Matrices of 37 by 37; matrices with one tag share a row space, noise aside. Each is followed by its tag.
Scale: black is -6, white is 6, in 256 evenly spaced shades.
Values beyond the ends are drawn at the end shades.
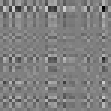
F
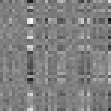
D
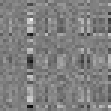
D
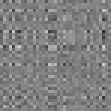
F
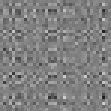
F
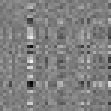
D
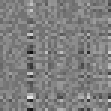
D
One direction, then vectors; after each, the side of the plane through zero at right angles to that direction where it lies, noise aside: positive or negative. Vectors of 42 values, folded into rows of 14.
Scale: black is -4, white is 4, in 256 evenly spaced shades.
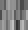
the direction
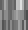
negative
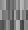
negative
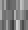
negative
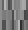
negative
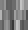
negative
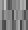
negative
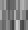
negative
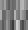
negative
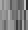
positive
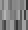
positive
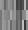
positive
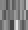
negative
